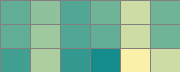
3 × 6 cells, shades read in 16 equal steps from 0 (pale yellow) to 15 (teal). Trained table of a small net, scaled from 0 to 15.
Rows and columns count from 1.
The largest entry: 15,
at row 3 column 4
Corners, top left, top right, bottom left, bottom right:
10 9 12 3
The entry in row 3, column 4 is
15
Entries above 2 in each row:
6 6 5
